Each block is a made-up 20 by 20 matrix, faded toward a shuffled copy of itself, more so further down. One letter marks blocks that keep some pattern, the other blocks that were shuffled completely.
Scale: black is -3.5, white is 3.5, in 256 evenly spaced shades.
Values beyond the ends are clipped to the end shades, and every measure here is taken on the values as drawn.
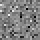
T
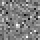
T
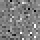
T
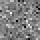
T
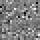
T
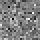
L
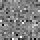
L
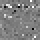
L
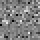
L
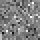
T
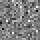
T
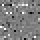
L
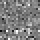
L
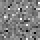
T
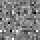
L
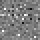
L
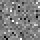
T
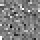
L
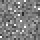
T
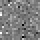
T
